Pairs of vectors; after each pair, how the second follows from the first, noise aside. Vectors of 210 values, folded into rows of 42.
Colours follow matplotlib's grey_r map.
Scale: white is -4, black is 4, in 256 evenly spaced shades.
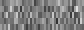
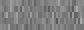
shrunk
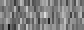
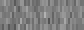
shrunk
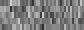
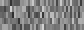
negated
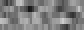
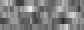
negated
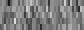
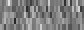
negated
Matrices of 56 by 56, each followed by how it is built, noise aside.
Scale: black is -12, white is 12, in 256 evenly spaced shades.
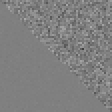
upper triangular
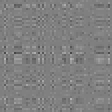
low rank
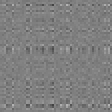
low rank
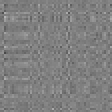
low rank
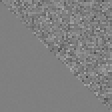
upper triangular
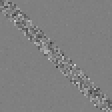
banded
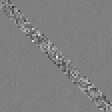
banded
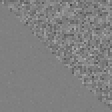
upper triangular
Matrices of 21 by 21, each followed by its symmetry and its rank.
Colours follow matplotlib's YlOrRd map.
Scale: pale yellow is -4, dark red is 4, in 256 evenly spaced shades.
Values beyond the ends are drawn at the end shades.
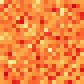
symmetric, full rank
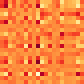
neither, rank two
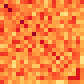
symmetric, full rank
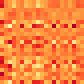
neither, rank two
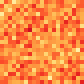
symmetric, full rank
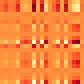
neither, rank one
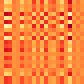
neither, rank one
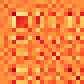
symmetric, rank three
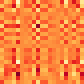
neither, rank two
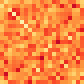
symmetric, full rank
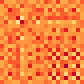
symmetric, rank three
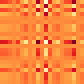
neither, rank one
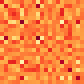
symmetric, rank three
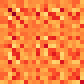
symmetric, rank three
